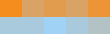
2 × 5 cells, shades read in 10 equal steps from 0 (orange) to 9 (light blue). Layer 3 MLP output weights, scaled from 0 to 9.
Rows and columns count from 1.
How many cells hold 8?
3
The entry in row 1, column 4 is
3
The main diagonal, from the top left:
0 8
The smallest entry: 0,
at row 1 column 1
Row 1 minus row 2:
-8 -5 -7 -5 -6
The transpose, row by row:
0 8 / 3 8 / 2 9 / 3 8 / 1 7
